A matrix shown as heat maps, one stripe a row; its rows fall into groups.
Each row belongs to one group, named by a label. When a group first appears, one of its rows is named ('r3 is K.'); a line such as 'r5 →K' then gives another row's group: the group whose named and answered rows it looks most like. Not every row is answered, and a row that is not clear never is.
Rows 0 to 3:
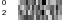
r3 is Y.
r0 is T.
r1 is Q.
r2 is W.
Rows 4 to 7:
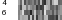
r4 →T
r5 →W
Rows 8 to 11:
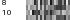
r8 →Q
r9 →Q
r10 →Y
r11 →Q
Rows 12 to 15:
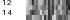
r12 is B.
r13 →B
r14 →B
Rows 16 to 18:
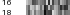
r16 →B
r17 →W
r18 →W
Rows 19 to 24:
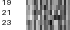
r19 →Q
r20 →Q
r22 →Q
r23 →W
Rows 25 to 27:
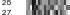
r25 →Y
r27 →Y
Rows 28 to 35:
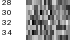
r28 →W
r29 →B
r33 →Q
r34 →T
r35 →W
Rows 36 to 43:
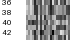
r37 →B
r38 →B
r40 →T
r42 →T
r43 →Q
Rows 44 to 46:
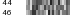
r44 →T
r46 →B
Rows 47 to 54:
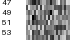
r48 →Q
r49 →W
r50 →B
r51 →T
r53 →Y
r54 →T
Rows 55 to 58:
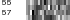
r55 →Q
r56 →T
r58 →Y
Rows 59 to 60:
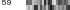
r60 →B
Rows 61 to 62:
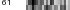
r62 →Y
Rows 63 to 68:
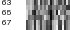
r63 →Q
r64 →B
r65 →Y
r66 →T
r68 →W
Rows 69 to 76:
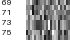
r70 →Y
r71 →B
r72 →W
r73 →T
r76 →W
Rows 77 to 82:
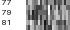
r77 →Q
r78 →T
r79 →T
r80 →T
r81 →Q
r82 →W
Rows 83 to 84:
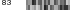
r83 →Y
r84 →W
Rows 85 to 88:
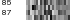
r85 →Q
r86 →B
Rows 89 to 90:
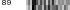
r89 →B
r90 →Y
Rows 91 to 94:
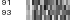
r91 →Y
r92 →Q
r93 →B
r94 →Y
